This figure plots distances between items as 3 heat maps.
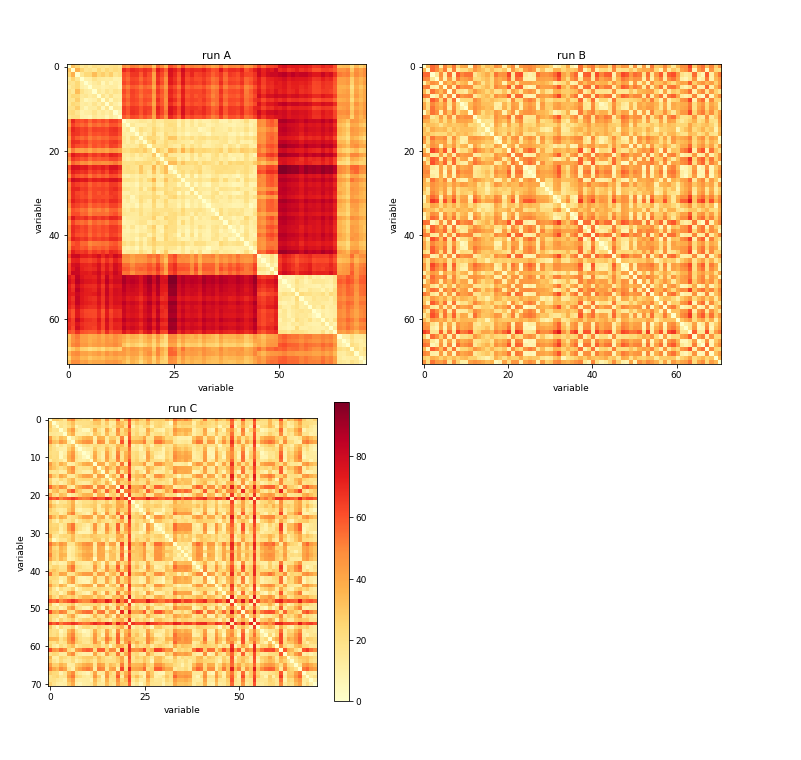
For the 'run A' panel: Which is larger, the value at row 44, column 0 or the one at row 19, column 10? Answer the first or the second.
the second
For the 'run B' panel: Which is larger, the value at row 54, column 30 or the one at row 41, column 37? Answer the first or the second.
the second
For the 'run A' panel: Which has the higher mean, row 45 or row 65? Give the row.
45
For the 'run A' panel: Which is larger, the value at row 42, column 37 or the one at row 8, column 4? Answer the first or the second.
the first
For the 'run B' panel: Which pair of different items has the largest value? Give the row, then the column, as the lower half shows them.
63, 32
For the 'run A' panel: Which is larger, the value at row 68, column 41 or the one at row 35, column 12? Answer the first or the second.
the second
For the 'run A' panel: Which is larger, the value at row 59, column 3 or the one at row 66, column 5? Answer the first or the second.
the first
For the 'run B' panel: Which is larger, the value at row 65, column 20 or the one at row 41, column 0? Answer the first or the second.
the first
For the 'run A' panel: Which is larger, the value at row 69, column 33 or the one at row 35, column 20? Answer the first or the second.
the first
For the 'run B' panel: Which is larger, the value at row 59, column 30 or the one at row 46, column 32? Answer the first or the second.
the second
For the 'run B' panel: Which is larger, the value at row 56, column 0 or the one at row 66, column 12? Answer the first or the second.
the first
